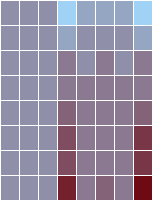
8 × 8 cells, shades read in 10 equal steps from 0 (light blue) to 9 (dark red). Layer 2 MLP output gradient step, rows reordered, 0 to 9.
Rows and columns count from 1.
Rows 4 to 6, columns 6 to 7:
4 4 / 4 4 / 4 4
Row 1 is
3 3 3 0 2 2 2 0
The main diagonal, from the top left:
3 3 3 4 4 4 4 9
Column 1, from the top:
3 3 3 3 3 3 3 3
